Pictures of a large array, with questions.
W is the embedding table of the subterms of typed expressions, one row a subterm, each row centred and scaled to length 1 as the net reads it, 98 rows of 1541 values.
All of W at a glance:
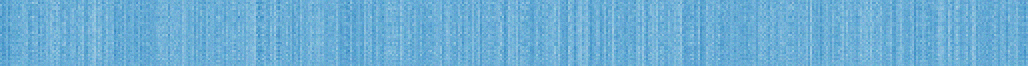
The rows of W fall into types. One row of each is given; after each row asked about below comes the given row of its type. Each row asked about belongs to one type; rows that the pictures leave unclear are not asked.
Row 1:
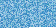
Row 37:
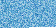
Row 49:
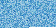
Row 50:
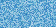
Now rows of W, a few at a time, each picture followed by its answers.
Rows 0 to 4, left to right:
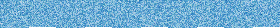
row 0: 49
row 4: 50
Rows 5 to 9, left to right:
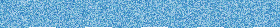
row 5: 50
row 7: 37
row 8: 1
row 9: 1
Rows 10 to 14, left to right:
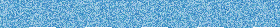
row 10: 1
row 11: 50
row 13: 50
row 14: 50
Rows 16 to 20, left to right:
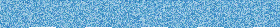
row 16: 37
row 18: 37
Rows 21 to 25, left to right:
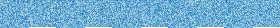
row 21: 37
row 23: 1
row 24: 50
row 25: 37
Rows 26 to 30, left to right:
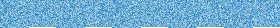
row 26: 37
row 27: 1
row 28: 37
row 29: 50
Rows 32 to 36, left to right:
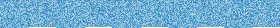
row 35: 37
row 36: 1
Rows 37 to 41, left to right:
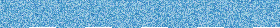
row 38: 37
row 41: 1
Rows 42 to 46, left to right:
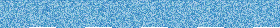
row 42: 1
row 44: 50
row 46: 37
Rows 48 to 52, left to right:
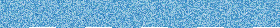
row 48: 37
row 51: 1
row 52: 1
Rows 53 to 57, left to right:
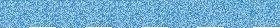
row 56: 50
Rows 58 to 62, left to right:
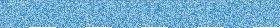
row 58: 49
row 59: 37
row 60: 1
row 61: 1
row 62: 37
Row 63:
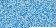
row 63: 49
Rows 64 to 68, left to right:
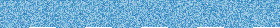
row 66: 49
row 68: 1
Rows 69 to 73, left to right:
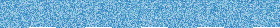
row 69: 50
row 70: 1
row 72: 1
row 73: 1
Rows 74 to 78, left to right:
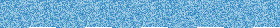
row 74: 50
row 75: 50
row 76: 50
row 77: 49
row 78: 50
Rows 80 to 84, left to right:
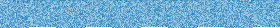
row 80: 37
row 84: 1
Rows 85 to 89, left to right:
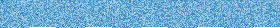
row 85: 50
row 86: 37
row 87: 1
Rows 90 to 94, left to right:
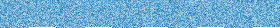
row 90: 37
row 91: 37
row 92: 1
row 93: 50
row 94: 37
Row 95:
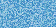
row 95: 1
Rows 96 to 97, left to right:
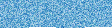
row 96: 1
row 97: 50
